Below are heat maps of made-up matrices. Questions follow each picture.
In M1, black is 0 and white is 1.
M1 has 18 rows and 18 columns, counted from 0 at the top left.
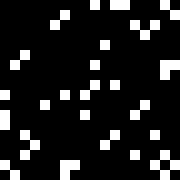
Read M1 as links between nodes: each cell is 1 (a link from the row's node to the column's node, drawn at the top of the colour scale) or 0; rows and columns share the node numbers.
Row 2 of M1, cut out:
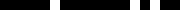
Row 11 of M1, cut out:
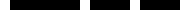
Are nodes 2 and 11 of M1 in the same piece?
yes
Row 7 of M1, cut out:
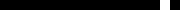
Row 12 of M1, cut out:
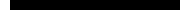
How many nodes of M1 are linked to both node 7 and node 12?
0
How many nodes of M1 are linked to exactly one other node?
5
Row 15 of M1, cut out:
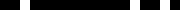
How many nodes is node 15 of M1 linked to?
3
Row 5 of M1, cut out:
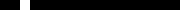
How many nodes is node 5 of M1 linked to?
1
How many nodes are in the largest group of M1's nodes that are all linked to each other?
3
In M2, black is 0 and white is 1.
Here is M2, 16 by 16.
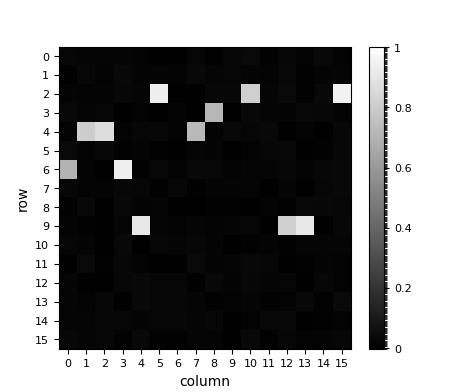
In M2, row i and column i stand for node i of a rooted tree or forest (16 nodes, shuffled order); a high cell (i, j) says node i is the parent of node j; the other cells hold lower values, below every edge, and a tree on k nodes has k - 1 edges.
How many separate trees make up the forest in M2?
4
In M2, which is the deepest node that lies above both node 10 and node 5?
2
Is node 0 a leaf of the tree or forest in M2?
yes
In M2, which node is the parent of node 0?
6
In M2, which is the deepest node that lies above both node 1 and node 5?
4
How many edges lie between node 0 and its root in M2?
1
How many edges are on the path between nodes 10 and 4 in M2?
2
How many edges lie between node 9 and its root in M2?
0
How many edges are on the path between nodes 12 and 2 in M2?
3
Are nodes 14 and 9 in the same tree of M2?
no
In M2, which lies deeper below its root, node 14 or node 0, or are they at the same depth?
node 0
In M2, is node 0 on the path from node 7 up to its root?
no
